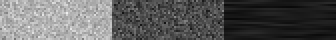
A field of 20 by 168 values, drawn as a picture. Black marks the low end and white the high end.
The table splits into one row of 3 panels. Panel 1,1: high, fine-grained. Panel 1,2: low, fine-grained. Panel 1,3: very low, streaked across, faint in contrast.
